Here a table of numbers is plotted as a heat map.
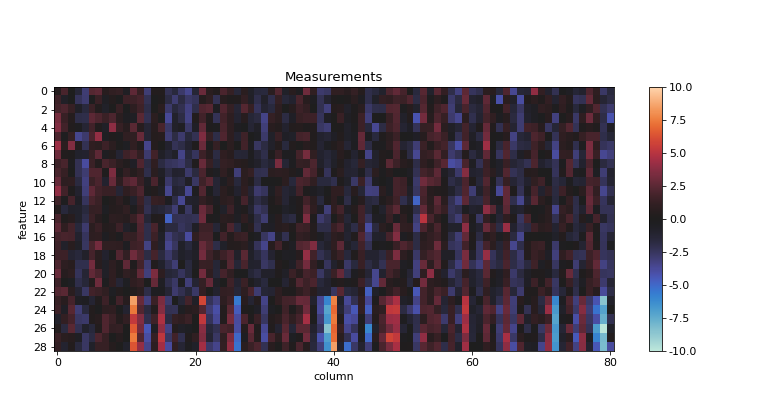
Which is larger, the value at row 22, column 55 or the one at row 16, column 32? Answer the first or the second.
the first
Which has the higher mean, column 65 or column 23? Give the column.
65
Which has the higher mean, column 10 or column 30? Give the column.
10
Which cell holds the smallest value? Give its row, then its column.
26, 79
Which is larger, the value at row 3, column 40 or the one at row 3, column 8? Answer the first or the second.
the second
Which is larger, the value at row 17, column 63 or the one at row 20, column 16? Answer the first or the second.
the first
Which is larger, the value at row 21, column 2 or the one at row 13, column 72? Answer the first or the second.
the first
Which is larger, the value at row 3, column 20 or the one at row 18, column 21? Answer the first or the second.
the second
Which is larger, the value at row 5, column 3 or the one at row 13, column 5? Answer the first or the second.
the second
